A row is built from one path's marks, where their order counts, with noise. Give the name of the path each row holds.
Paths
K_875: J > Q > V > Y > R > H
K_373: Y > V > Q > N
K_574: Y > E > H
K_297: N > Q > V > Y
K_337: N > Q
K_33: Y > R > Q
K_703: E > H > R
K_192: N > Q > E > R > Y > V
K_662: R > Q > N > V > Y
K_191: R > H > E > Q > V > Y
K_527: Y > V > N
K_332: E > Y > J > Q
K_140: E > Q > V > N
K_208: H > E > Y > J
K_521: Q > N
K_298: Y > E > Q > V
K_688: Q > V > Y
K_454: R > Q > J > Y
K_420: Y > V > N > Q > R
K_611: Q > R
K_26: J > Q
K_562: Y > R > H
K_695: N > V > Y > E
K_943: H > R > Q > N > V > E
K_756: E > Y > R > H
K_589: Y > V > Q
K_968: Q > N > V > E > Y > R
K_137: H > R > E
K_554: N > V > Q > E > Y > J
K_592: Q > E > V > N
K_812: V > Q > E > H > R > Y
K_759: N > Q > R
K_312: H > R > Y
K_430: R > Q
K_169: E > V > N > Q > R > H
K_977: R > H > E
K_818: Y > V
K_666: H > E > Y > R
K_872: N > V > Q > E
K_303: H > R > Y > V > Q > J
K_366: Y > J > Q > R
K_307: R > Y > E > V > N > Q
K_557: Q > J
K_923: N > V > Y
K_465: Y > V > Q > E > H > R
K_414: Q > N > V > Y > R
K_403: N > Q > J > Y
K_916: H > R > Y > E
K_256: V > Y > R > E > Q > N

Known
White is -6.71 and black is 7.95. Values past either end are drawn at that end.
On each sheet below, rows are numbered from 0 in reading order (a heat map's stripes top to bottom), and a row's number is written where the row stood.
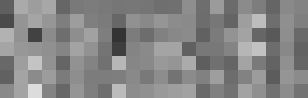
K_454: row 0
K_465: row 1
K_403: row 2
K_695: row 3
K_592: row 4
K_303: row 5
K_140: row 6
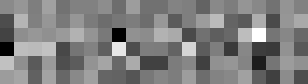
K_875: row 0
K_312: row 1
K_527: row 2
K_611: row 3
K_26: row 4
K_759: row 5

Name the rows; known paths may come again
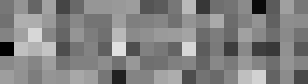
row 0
K_557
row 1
K_191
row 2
K_140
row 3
K_611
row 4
K_875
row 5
K_923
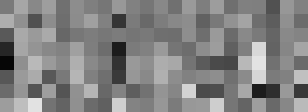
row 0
K_943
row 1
K_403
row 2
K_454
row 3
K_562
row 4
K_589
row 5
K_574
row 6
K_521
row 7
K_703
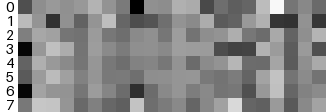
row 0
K_527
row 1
K_337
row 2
K_666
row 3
K_688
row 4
K_916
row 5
K_256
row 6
K_33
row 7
K_977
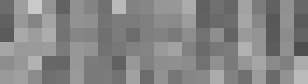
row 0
K_592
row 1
K_414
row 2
K_662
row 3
K_872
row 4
K_332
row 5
K_208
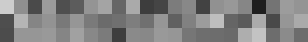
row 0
K_26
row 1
K_312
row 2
K_420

